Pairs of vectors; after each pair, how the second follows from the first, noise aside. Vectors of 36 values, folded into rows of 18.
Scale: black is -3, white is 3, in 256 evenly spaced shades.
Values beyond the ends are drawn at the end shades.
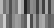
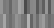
shrunk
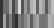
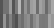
shrunk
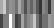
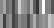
reversed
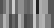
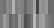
shrunk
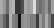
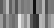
reversed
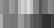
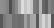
sign-scrambled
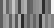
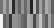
reversed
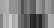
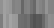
shrunk
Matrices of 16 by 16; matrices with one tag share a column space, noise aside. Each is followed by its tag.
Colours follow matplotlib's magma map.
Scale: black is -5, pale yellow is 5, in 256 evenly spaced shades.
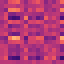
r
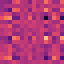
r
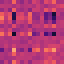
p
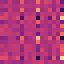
r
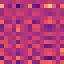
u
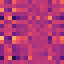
r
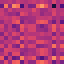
u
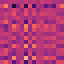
u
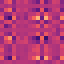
r
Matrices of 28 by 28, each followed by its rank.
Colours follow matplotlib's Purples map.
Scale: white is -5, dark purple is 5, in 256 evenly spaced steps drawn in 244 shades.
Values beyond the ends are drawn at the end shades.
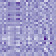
three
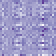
three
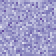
full rank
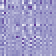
three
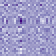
three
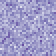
full rank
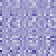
three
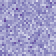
full rank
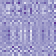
three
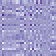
three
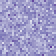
full rank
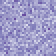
full rank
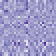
three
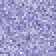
full rank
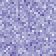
full rank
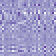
three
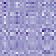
three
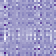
three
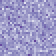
full rank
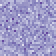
full rank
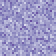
full rank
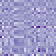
three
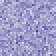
full rank
